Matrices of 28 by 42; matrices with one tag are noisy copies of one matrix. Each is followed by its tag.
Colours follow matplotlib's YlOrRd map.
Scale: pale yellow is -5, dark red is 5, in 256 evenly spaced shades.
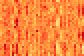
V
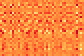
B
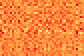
B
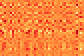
B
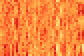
V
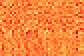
B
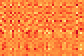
B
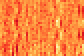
V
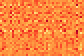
B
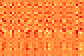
B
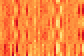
V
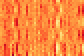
V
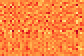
B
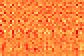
B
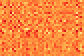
B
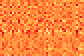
B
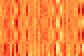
V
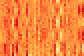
V
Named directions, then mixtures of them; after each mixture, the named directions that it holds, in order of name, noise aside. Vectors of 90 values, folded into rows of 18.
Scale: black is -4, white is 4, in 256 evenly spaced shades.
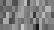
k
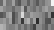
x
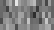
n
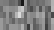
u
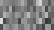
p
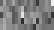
x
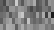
n, u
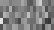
p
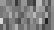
n, p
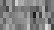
n, p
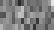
u, x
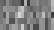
k, u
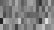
n, p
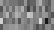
p, u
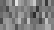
n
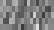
k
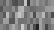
k, u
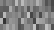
n, p, x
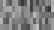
k, u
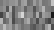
n, p, x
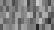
k, p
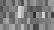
k, n, u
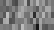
k
